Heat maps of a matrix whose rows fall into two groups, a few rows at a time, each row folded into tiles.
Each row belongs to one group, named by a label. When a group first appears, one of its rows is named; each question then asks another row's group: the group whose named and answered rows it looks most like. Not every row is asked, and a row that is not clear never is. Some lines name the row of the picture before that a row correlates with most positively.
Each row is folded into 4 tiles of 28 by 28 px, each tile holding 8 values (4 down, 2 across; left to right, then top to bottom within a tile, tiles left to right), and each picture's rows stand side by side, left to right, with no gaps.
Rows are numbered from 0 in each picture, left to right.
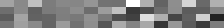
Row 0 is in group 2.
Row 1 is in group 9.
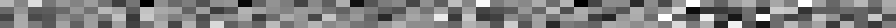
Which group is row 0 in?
2
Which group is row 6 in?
9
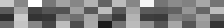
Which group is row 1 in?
2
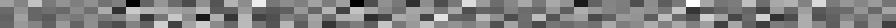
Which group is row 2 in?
2
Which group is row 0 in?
2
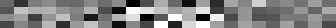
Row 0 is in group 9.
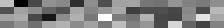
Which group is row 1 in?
9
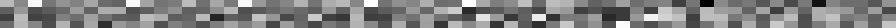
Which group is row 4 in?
9
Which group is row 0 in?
2
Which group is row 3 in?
2
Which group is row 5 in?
9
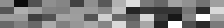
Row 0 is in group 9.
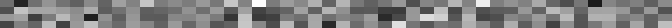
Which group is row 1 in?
2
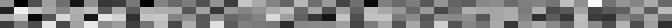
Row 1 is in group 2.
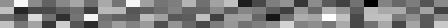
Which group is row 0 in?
9
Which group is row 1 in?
9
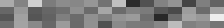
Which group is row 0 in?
2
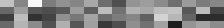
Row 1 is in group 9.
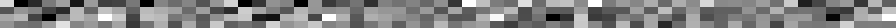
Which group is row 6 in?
2
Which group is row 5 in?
2
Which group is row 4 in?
9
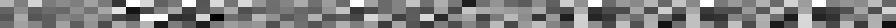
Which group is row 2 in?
9
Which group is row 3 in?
9
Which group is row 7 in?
2
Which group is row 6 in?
2
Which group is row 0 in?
2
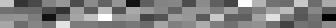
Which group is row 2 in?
9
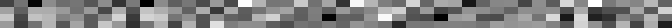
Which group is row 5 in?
2
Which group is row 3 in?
9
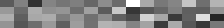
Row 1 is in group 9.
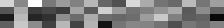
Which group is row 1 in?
9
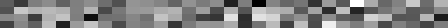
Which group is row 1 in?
9
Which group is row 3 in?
9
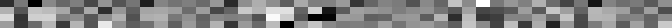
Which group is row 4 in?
2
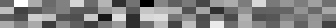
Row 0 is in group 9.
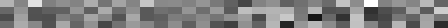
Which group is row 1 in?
2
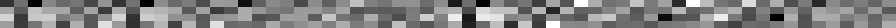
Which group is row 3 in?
9
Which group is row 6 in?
9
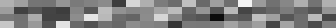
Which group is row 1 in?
9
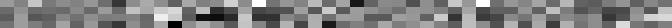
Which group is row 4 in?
2
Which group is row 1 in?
9
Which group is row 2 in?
2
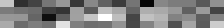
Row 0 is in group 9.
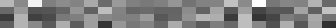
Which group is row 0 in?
2
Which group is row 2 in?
2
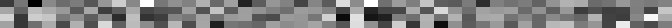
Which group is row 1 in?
2
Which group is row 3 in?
2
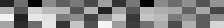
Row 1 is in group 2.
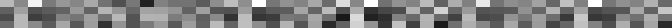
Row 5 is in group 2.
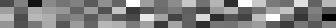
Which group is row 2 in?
9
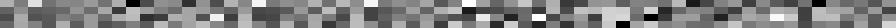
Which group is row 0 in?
2
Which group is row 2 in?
2
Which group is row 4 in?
9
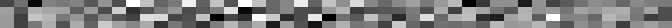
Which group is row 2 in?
9
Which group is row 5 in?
9
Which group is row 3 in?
9
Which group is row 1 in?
9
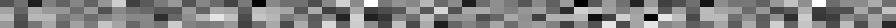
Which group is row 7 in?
2
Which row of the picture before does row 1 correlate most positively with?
4
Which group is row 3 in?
2
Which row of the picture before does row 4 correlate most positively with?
4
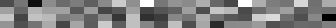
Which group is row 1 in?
2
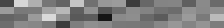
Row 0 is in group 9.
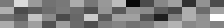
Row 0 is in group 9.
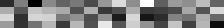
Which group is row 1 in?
2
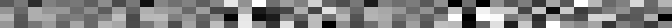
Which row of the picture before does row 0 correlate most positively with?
0
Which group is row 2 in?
2
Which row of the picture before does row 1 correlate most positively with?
0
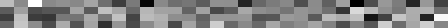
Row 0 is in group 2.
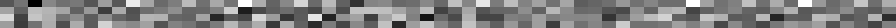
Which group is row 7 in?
9
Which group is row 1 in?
9
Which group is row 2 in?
9
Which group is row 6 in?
9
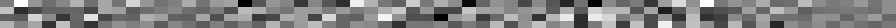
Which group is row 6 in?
2
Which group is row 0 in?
9
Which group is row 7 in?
9
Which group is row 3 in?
9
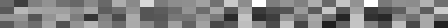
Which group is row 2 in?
2
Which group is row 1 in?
2
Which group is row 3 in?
2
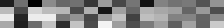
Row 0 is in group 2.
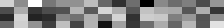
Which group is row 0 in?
2
